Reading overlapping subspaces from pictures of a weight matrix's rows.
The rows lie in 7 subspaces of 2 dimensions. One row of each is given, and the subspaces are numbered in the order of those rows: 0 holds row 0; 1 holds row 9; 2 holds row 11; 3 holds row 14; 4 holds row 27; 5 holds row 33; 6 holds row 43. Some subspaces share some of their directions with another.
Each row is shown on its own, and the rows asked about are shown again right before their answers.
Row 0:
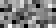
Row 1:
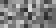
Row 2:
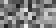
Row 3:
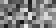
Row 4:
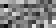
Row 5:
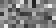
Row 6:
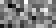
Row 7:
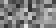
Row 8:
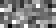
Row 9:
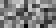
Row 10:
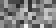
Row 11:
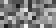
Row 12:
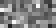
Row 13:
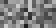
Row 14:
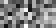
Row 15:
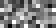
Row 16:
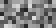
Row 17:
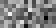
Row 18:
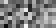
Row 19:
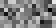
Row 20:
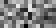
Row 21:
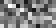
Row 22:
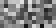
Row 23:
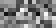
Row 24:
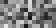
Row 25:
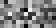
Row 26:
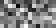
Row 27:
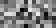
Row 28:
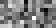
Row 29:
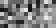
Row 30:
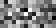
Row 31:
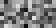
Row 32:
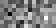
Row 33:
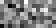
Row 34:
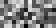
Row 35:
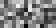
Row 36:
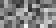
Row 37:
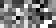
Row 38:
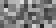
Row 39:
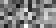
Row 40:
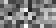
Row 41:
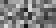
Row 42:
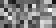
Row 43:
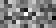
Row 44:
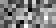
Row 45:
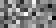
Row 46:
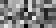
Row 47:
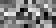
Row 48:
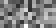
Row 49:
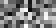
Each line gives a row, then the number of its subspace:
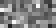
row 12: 0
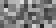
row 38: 3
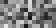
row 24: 1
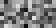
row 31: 2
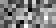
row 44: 2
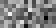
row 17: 2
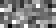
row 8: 0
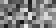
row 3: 1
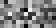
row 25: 6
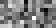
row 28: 5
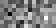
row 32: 2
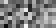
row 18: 3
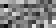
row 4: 3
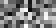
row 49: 4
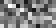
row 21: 5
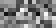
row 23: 4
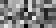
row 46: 5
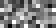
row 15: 0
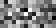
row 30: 6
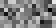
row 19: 4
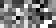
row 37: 1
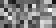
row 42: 4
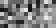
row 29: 0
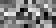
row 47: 4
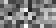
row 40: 6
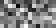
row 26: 5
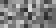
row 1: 0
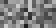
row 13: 1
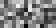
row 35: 1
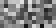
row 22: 3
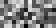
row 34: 0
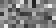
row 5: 6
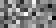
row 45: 6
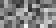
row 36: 1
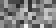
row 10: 3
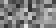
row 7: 4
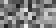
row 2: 2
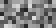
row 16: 2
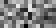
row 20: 5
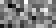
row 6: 5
